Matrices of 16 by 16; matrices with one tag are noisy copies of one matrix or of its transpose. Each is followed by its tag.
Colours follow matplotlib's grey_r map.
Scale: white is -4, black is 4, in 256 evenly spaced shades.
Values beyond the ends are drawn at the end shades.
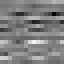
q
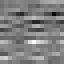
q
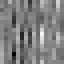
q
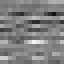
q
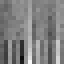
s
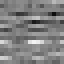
q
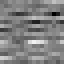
q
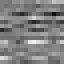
q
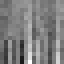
s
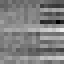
s
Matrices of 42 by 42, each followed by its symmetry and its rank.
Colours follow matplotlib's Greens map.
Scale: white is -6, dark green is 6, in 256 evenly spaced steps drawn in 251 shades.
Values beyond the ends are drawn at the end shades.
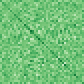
symmetric, rank five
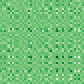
symmetric, rank three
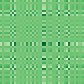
symmetric, rank one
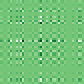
symmetric, rank one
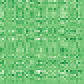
neither, rank three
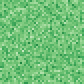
neither, full rank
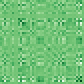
symmetric, rank three
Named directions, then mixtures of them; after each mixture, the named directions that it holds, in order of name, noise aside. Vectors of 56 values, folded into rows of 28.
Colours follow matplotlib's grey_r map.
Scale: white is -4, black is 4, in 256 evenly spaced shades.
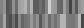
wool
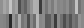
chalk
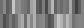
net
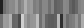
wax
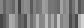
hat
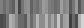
hat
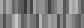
wax, wool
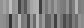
chalk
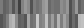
hat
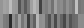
chalk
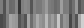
hat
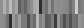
chalk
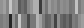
chalk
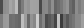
chalk, wax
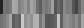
net, wax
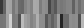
wax, wool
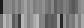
wax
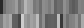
wax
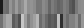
wax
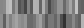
chalk, wool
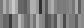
chalk, net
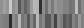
chalk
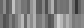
net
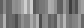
wax, wool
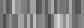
net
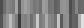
hat, wax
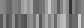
hat, wool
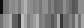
wax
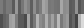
hat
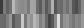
net, wax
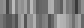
net, wool
